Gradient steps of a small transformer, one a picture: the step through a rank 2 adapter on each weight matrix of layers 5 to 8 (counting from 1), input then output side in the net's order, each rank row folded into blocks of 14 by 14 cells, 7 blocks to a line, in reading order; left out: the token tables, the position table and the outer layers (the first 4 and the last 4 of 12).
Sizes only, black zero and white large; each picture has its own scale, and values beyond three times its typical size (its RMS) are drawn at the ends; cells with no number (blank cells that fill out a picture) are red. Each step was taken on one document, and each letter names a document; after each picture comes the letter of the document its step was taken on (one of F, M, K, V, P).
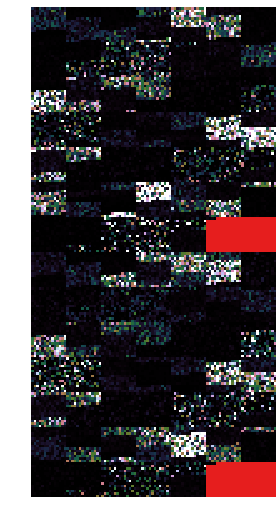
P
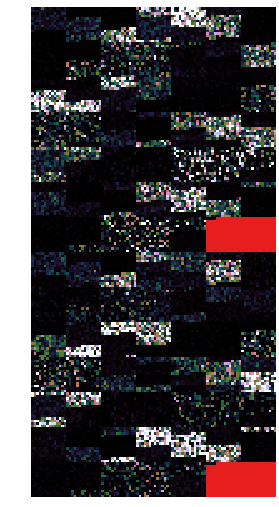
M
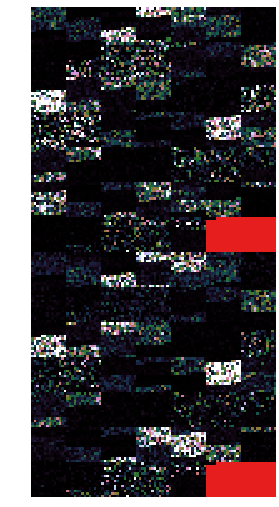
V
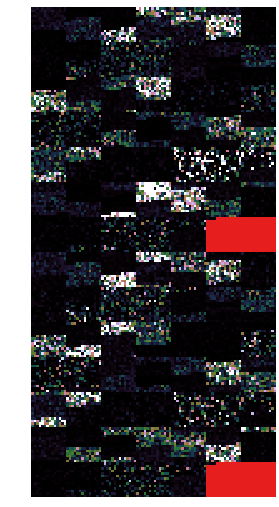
M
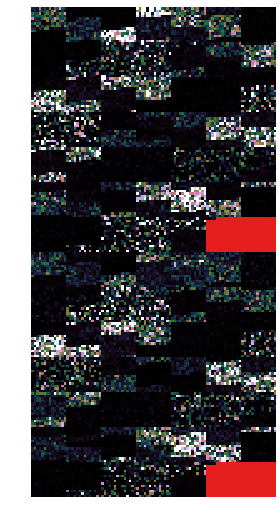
P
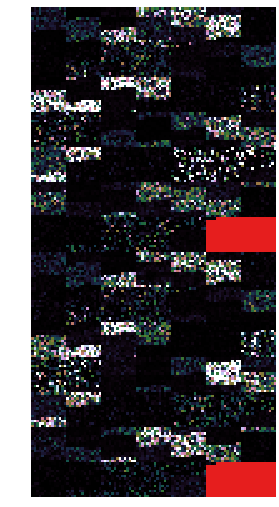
M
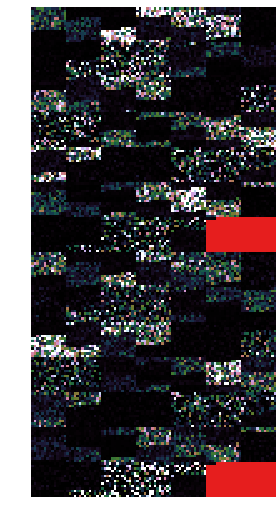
P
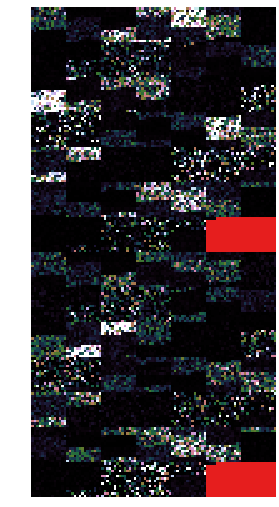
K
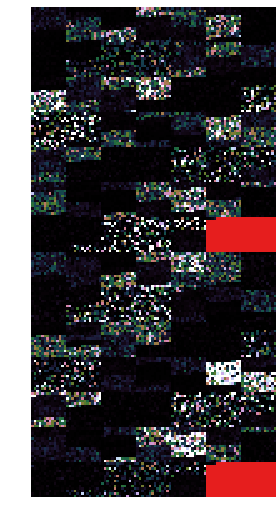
V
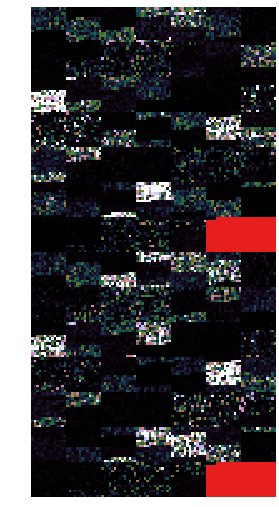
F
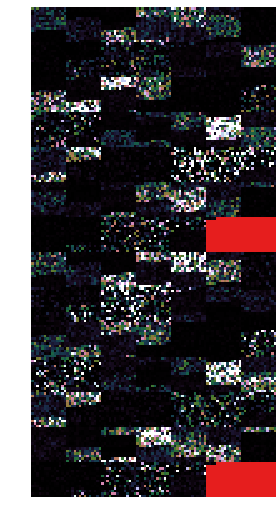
K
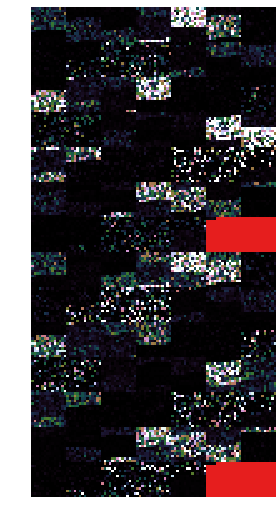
F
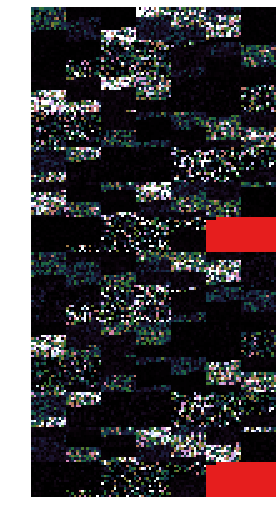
F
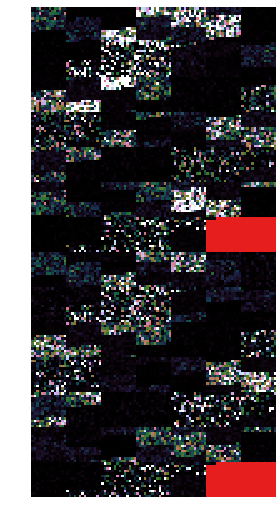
F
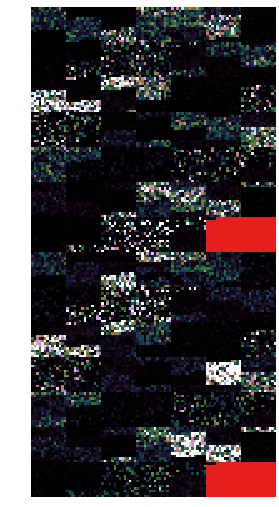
M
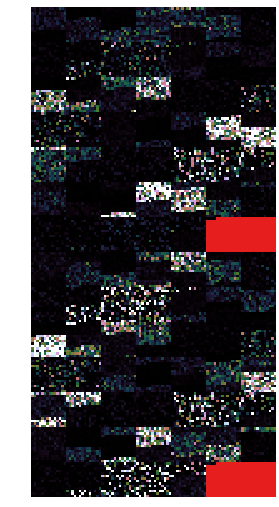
M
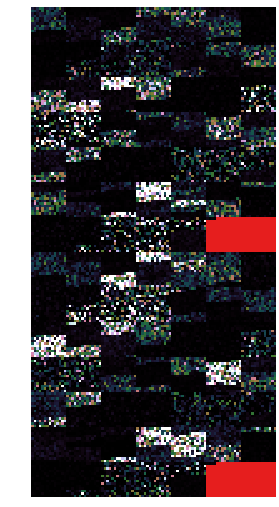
V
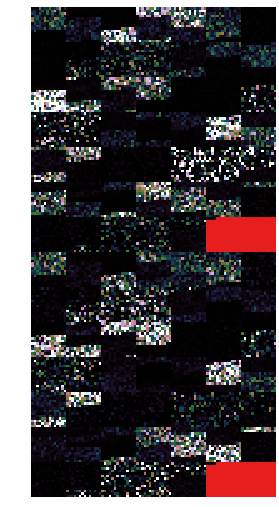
F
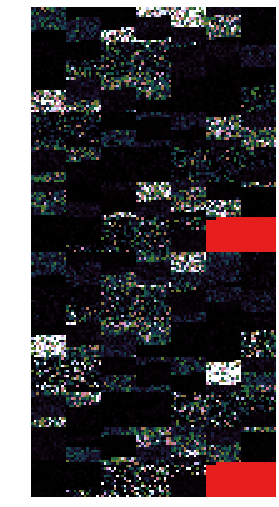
P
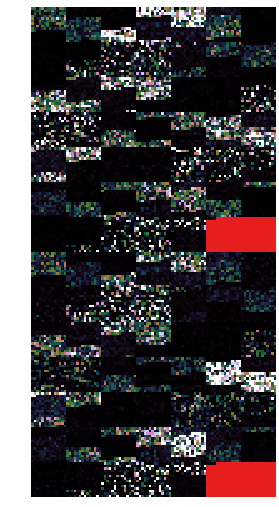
P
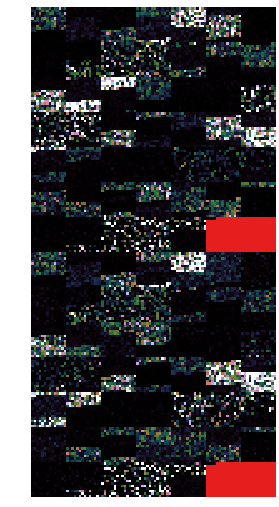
P
